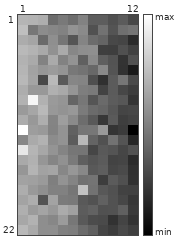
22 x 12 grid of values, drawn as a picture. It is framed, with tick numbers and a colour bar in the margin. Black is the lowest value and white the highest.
There are no regular stripes. The middle left is the ninth with the highest average. The bottom right is the calmest part. The field climbs toward the left. The texture is fine-grained noise.
